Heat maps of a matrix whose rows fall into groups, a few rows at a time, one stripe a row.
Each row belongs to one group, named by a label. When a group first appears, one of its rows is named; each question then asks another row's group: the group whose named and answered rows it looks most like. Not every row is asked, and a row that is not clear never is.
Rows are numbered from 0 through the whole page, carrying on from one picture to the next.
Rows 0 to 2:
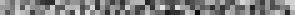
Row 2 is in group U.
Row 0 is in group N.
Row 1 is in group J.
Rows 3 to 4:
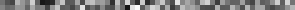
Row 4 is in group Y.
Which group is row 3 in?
N
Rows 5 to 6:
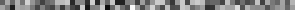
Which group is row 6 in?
Y
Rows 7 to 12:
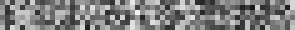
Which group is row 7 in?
Y
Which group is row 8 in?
J
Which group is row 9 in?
Y
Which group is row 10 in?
U
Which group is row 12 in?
J
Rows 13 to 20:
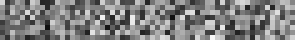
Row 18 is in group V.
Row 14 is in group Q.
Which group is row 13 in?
N
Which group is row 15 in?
U
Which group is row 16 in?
Y
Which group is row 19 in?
J
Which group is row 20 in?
V
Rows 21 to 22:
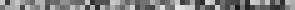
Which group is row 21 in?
Q
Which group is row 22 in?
J
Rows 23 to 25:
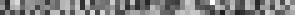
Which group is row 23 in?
U
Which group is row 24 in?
U
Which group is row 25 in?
J
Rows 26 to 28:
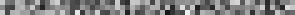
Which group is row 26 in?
Y
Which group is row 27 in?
Y
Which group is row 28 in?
U
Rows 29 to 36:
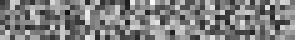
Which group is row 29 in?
V
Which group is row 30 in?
Q
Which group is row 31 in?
N
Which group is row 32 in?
Q
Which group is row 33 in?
Q
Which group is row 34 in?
V
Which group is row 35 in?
J
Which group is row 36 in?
N
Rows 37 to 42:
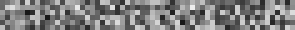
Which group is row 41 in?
Q
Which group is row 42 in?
V
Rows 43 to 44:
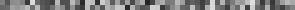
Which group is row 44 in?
Q
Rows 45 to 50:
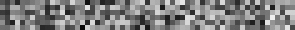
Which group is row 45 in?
V
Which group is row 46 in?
Q
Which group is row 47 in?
V
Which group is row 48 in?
U
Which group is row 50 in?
N
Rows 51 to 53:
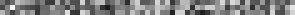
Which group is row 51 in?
Y
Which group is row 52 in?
V
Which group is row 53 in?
Y
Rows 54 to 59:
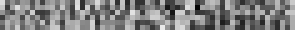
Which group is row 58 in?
J
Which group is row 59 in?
J
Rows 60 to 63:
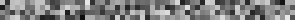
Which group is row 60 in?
Q
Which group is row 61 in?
U
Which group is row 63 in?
N
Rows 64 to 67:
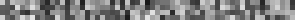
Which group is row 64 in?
N
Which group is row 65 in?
N
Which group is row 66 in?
V
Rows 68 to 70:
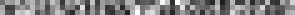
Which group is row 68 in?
J
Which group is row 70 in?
Y
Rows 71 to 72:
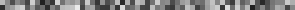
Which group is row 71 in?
N
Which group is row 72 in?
U
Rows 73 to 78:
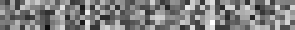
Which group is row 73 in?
Q
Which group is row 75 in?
N
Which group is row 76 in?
V
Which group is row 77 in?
N
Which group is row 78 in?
Q
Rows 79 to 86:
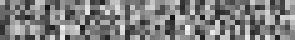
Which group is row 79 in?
Q
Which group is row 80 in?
Q
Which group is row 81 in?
Q
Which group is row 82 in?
V
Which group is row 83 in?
J
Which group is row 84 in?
U
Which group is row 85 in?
U
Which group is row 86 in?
V
